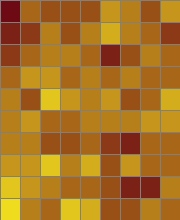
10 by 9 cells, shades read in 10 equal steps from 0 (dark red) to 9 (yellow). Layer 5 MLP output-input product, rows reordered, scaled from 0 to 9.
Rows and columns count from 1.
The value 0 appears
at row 1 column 1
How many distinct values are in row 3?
5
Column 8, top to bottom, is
3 4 5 4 4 6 4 4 1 5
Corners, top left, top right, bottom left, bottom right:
0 6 9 4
